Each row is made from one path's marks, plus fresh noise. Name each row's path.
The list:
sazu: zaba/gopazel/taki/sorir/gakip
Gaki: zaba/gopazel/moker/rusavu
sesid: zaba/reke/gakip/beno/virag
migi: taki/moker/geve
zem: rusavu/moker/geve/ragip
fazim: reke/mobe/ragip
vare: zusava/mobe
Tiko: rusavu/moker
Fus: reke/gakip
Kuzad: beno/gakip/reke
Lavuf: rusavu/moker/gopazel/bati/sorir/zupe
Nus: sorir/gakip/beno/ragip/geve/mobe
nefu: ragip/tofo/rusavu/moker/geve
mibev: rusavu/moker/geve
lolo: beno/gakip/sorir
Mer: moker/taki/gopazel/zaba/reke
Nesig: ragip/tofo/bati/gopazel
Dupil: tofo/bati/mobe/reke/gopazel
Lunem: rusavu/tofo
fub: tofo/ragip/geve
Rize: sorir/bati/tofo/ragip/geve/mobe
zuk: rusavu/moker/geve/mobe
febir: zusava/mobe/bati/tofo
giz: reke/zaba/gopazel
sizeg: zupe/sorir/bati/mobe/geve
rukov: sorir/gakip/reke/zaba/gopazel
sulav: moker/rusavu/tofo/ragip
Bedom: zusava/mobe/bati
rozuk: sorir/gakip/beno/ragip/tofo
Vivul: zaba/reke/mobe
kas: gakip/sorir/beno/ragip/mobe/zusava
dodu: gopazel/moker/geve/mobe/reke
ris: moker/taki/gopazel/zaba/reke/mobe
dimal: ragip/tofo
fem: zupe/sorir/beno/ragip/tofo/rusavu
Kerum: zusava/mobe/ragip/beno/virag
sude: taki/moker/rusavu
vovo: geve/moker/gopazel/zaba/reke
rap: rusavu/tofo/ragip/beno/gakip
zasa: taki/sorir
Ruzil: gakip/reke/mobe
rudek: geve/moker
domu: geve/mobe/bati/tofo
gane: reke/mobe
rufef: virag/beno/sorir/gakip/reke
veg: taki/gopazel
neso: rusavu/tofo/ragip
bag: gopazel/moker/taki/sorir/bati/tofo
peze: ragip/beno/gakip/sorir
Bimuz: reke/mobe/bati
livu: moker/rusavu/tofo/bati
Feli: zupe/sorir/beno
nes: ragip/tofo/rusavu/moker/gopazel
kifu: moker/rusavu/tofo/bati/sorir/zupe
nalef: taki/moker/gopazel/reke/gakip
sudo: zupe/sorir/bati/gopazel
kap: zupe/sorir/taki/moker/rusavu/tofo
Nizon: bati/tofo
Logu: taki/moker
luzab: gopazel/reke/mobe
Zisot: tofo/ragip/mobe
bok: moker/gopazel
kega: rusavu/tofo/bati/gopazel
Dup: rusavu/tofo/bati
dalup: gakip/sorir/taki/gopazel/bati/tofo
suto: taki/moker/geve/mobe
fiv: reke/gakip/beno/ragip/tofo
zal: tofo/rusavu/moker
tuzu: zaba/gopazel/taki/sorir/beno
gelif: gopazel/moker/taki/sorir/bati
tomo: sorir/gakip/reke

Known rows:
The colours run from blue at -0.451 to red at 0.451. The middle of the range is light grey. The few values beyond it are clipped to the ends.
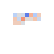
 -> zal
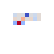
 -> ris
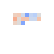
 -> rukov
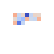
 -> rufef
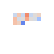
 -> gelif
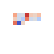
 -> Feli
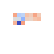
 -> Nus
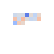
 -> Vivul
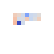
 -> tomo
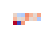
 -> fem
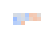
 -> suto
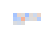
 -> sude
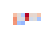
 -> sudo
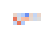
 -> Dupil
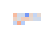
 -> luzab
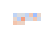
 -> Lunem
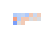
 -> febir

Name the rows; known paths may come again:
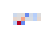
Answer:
Mer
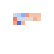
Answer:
Rize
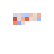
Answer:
kifu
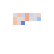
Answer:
gelif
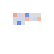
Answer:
Kuzad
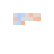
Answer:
domu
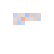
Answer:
Tiko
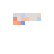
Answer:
bag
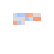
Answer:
fub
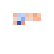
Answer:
Nus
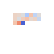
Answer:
bok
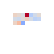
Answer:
tuzu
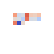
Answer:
Feli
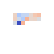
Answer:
kas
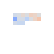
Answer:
migi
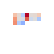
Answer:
sudo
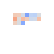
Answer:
rukov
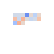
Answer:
Vivul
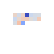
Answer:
nalef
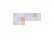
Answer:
Lunem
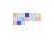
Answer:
rufef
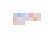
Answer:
Zisot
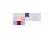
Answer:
ris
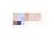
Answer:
peze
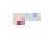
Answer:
giz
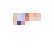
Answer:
sizeg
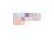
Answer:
zal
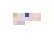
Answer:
dodu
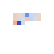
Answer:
tomo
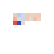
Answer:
rozuk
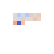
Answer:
rap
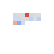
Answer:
zasa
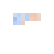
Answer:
suto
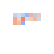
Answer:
nes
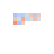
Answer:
neso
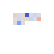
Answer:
Fus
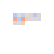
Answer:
Dup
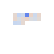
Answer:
gane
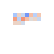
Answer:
livu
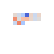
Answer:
Dupil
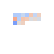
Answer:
febir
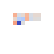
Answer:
lolo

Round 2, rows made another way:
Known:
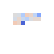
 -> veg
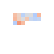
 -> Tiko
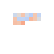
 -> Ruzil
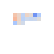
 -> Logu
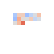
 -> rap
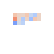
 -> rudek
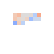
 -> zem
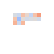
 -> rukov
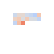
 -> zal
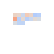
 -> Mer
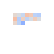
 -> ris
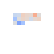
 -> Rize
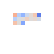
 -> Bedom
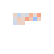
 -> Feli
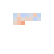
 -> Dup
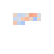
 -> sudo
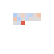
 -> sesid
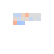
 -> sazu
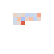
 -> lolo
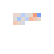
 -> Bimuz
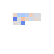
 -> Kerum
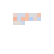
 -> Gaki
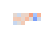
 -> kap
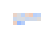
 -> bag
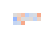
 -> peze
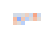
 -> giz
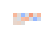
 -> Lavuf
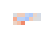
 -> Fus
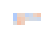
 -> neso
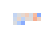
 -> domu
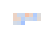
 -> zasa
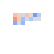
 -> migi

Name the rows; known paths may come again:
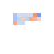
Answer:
Dupil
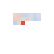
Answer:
livu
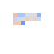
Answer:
vare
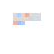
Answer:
sazu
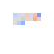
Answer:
domu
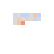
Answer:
Dup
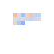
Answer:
gelif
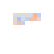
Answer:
gane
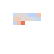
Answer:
zal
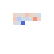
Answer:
dodu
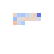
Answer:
febir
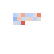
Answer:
rozuk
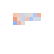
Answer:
mibev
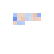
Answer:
Nesig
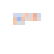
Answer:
Vivul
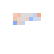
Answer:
zem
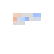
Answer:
nalef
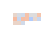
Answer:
Gaki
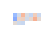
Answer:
Zisot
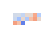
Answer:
luzab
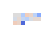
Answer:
veg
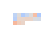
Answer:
kega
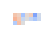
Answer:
sude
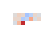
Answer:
Kuzad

